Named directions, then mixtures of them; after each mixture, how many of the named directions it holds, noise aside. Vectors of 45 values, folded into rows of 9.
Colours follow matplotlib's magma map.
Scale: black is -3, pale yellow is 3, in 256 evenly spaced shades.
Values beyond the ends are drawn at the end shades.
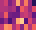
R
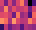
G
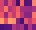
two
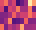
two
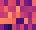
two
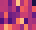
one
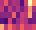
one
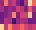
one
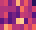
one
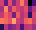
one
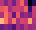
one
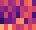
two
